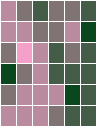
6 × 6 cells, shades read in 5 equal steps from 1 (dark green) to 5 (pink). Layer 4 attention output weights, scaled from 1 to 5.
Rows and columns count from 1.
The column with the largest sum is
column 2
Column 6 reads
2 1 2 2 2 2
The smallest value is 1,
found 3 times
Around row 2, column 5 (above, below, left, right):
3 3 3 1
